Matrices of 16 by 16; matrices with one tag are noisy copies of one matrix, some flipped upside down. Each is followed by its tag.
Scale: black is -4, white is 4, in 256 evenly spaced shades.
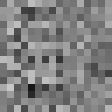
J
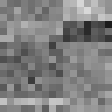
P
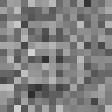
J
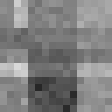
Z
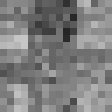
Z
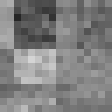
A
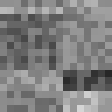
P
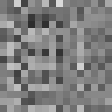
J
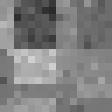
A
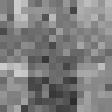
Z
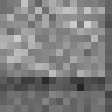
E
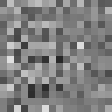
J
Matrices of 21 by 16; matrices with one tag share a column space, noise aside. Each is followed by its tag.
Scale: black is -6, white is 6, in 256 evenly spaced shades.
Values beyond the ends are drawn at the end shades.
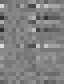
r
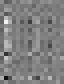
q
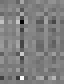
q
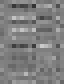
r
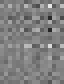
r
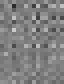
r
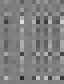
q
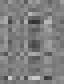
q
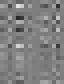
r
